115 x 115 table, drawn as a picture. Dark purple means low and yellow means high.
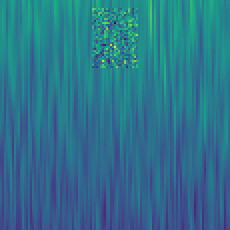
The top middle is the roughest part. An odd patch, rougher than its surroundings, sits in the top middle. Values rise toward the top. The grain runs up and down.
